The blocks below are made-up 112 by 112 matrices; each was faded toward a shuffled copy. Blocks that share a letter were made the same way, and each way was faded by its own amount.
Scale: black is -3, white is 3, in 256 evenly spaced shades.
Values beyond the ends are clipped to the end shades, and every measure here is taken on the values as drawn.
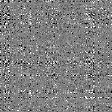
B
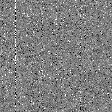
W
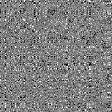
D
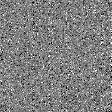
W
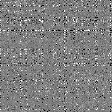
B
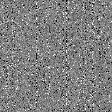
W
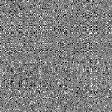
D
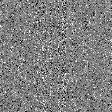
W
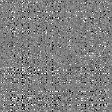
B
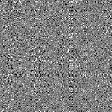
D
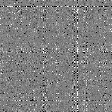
B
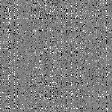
B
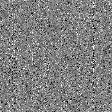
W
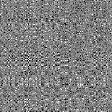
D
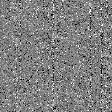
W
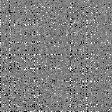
B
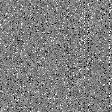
W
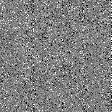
W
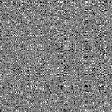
D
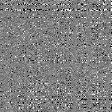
B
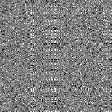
D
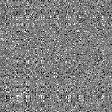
D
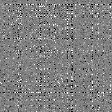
B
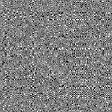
D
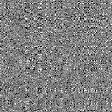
D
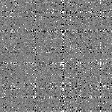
B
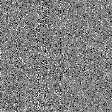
W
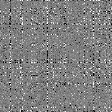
B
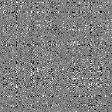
B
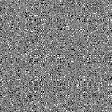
D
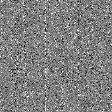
W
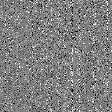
W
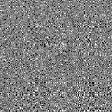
D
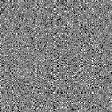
D
